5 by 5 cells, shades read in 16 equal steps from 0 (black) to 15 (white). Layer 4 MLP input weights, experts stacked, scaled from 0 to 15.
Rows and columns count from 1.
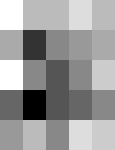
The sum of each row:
61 40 48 25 53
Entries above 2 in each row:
5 5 5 4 5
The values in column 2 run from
0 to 11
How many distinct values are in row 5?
5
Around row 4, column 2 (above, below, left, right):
8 11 6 5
